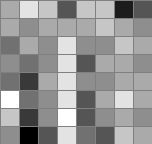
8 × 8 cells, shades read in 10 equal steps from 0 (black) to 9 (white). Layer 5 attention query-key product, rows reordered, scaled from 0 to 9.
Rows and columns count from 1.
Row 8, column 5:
4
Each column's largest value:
9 8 7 9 7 7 8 6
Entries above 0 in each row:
8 8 8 8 8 8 8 7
